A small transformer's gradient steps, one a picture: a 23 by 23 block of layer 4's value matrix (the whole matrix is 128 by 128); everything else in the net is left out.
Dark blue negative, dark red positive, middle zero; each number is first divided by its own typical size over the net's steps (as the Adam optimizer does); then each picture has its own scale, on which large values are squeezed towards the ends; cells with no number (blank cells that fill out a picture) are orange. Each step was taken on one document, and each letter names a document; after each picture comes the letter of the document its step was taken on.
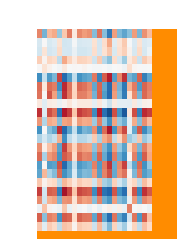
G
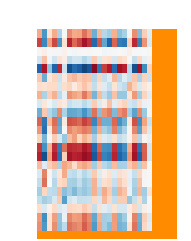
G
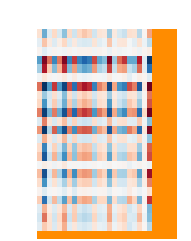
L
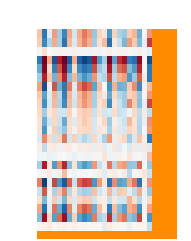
L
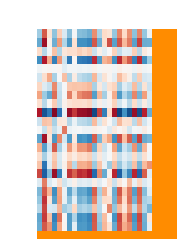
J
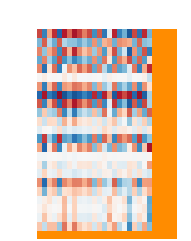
J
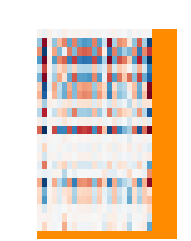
L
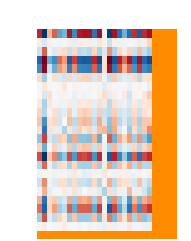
L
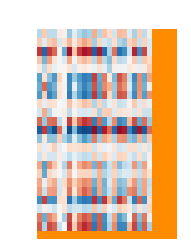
G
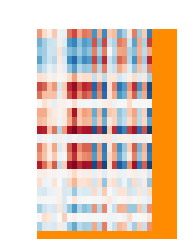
G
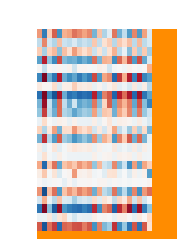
J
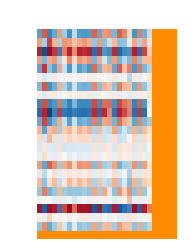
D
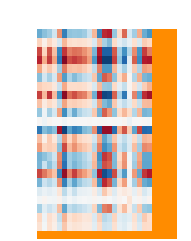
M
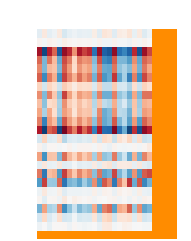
M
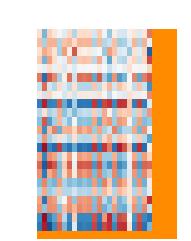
D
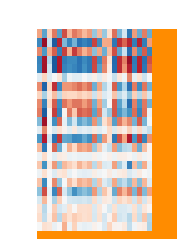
J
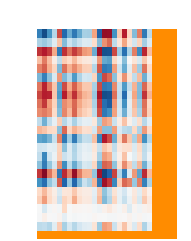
M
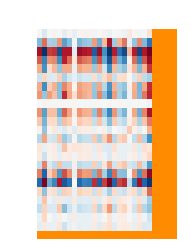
M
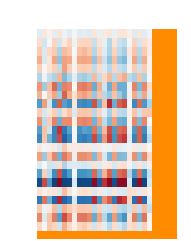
G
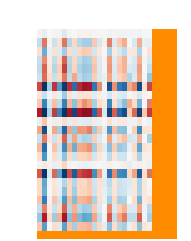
L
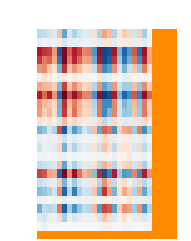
M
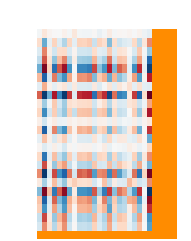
L
